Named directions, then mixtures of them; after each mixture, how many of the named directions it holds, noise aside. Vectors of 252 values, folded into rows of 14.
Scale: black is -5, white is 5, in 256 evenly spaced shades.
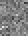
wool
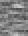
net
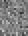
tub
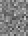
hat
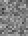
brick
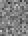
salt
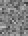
three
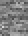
two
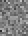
two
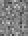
two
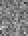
three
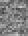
two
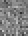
one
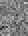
one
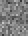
two
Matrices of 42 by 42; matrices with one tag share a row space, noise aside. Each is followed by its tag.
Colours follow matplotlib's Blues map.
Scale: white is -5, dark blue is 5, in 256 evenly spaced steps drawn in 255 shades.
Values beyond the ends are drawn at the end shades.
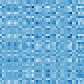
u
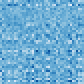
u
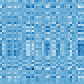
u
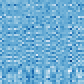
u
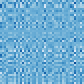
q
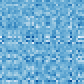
u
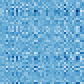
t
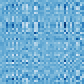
t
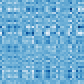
u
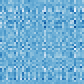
q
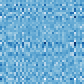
q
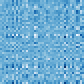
t
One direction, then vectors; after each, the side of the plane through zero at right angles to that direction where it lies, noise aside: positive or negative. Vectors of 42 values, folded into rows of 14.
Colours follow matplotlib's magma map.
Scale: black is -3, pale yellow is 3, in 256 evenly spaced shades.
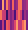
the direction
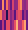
positive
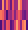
positive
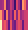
negative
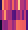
positive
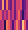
positive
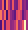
positive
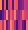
negative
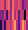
positive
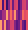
negative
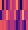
negative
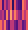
negative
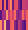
negative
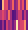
positive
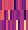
positive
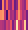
positive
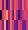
negative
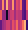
positive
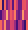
negative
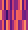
positive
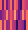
negative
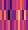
positive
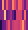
positive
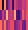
negative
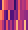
positive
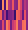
positive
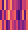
negative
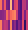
negative
